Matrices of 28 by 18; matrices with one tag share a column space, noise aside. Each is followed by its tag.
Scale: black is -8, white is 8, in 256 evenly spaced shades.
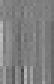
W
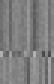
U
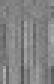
W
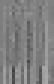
W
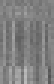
W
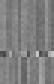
U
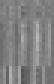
W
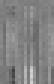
W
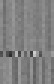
U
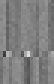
U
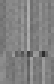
U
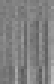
W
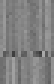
U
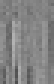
W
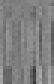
W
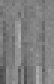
W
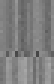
U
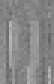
W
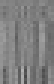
W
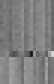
U
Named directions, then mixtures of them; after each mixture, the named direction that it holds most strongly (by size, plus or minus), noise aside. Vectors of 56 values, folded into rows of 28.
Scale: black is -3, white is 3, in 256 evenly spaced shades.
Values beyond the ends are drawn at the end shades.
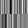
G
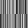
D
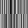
D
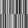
D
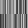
D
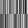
D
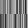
D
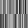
D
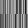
D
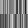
D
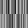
D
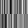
G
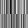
D
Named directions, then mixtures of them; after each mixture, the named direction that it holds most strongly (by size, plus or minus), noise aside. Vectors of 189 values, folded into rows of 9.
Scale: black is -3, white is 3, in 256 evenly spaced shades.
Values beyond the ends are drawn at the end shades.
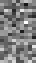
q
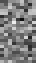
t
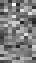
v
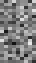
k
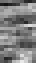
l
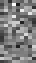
v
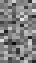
k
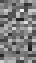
t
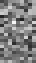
t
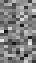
k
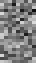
v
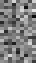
k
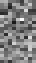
t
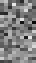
t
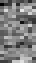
v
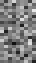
k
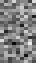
k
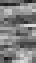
l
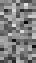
q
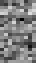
t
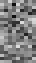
v
